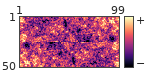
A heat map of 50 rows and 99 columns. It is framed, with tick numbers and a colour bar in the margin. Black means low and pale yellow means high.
Symmetry: a half turn. Grain: blotchy. Average level on the scale: 50%. Slope: none.
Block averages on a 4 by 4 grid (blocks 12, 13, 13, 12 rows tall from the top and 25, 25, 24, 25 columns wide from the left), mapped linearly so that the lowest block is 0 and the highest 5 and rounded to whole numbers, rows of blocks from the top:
1125 / 3202 / 2023 / 5211
